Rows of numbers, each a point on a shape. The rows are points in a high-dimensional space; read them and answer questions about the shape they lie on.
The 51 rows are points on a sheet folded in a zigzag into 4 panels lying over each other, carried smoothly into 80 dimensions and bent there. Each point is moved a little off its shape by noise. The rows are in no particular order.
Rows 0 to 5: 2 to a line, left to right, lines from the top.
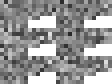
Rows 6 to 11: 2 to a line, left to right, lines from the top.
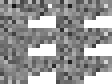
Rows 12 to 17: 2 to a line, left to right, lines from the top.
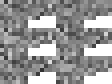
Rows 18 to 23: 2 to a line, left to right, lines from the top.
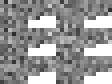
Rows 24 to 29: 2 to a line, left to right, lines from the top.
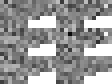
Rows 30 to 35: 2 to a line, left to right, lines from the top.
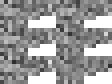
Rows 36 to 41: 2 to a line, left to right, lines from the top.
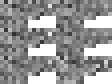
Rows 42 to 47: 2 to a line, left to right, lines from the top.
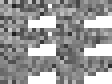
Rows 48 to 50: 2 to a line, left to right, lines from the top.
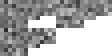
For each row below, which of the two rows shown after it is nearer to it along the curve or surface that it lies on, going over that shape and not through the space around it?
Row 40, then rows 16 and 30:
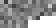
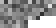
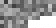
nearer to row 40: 16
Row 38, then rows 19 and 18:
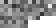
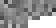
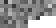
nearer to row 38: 18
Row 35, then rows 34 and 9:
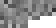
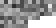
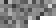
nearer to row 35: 9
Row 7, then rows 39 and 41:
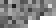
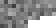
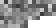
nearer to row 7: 39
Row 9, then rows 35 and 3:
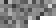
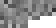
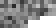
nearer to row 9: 35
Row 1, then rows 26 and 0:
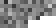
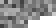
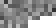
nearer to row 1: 0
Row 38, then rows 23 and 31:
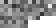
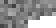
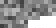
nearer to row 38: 23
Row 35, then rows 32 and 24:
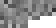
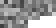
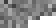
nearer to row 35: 24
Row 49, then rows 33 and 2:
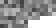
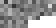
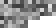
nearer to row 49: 2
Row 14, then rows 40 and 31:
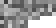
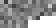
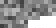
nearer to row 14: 31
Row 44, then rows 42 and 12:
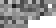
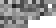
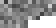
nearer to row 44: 42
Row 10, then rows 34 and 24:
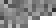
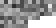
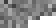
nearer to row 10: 24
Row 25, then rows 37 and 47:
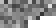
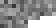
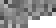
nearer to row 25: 47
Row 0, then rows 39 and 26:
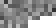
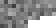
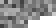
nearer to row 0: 39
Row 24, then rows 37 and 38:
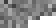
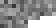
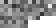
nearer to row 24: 38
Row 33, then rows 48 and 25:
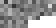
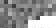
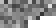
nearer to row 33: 25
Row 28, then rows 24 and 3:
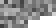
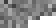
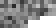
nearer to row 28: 3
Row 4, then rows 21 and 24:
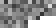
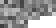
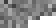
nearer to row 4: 24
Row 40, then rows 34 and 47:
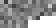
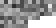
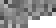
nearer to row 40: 47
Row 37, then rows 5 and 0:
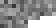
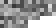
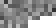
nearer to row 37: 5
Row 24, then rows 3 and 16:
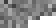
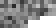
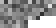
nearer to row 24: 16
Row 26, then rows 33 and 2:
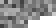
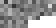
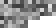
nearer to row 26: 2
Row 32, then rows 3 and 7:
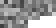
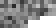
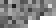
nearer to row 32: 3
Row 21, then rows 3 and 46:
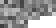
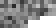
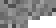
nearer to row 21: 3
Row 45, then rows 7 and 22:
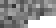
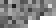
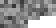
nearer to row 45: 7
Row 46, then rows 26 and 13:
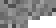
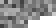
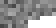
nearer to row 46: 13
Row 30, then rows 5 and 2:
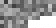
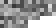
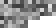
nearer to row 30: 2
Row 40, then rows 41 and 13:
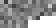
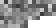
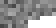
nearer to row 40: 41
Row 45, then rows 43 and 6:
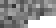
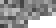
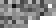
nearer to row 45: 6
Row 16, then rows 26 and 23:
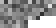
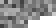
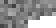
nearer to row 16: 23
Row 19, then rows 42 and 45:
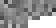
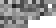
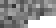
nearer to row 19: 45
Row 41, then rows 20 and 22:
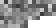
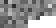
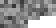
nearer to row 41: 20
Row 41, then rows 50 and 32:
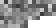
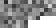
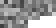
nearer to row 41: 50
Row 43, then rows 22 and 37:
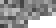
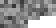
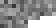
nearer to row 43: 22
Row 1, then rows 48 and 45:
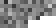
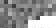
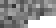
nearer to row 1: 48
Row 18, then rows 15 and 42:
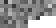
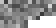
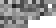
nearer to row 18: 15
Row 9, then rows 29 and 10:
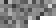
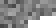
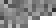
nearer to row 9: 10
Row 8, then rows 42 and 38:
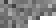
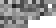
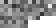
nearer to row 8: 38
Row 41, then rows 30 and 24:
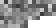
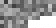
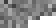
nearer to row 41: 24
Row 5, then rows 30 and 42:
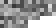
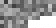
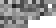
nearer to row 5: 42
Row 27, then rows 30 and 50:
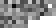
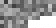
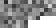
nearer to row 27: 30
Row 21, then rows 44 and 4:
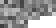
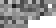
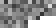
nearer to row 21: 44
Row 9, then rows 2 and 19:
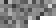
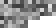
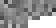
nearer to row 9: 19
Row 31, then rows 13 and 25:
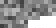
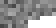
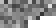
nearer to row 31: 13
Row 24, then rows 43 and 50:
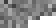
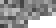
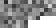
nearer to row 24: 50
